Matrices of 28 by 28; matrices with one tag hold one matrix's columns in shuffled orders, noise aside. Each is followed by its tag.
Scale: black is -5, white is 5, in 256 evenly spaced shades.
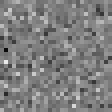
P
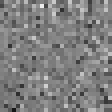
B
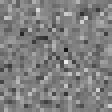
P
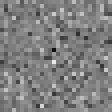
P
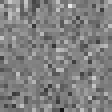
B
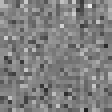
B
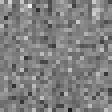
B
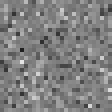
P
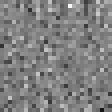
B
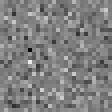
P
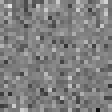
B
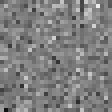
B
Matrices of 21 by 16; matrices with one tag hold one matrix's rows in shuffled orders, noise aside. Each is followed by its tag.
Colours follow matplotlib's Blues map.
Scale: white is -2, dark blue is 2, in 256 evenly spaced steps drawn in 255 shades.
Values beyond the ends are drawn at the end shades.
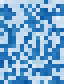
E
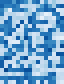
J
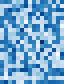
E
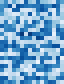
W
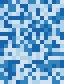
E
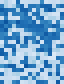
W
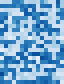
W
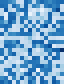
E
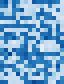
W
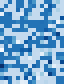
J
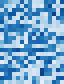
J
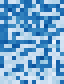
W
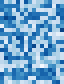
J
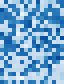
E
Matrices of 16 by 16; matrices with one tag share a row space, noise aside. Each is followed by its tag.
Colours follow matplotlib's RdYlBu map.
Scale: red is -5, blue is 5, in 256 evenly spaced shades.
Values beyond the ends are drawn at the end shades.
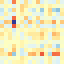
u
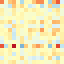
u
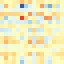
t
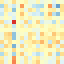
u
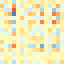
u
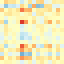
t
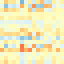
t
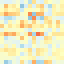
t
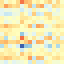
t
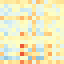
t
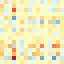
u
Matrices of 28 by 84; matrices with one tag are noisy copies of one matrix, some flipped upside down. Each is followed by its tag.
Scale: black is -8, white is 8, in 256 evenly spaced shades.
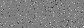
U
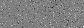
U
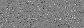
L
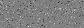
L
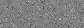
L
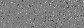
U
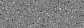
L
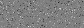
L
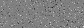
U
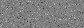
L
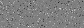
L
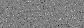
L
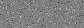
L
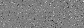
U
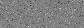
L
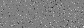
U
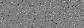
U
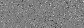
U
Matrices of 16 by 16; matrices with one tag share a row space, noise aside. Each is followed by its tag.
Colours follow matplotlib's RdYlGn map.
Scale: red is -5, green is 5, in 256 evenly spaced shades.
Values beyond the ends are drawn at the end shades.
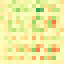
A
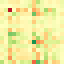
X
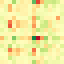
X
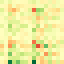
X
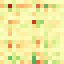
X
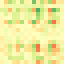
A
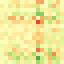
A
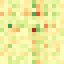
X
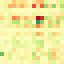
A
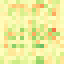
A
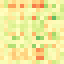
A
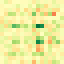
A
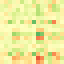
A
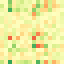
X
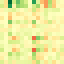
X
